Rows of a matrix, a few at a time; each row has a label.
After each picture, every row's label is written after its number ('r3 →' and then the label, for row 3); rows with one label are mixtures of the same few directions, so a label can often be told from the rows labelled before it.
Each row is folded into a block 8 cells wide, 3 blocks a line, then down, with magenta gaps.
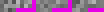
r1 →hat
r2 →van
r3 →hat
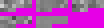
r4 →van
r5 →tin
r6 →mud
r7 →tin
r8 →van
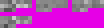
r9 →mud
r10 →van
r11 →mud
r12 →mud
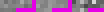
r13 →van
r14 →van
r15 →hat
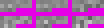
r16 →van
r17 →van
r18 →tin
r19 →tin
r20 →van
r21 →tin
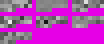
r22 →tin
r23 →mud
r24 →tin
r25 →van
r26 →van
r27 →mud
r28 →hat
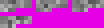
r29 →mud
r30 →van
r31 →tin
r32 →tin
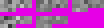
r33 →hat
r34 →hat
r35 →mud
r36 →hat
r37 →hat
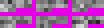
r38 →mud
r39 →mud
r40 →van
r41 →mud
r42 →tin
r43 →mud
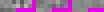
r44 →hat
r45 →hat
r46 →mud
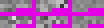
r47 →mud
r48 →tin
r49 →van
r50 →tin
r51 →hat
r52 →hat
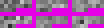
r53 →van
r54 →mud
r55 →tin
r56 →hat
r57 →mud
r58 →van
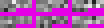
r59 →mud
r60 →tin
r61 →hat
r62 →van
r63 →tin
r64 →hat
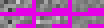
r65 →hat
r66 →hat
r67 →tin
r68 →van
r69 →van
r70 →hat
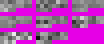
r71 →mud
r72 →van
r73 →mud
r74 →tin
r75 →van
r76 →mud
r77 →tin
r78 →van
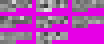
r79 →tin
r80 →van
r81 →van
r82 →hat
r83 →tin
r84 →mud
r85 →van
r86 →hat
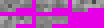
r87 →van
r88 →mud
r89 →hat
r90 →hat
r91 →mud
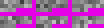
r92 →van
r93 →van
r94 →tin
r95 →mud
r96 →hat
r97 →tin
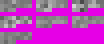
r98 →tin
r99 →van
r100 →mud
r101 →tin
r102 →mud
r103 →hat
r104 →tin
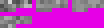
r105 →mud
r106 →van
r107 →tin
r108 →hat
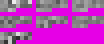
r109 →mud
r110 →van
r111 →van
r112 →van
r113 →tin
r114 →hat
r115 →tin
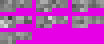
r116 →hat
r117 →hat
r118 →mud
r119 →mud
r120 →mud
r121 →van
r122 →tin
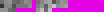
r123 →van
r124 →tin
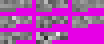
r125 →van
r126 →mud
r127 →mud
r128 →mud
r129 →tin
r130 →mud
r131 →tin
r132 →van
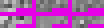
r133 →van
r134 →van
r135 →tin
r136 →hat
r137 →tin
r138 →van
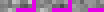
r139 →mud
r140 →mud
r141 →mud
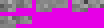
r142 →mud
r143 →van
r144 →tin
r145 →mud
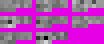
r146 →hat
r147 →mud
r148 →hat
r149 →van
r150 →van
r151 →mud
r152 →van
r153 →van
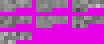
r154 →tin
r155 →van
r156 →mud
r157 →van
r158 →mud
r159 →tin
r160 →hat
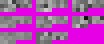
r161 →mud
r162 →van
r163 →tin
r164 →hat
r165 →mud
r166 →mud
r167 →mud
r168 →hat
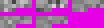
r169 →tin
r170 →hat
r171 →tin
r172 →van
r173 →tin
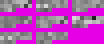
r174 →tin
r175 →van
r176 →tin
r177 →tin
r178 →tin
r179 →hat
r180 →van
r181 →mud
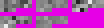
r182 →tin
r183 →mud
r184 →hat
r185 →mud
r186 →mud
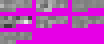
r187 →van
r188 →van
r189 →van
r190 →mud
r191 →tin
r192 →tin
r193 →hat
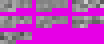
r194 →van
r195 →van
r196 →tin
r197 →hat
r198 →hat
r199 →mud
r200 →van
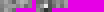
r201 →tin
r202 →van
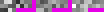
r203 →hat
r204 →hat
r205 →van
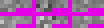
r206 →hat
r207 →van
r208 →tin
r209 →van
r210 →hat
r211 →mud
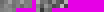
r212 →hat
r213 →tin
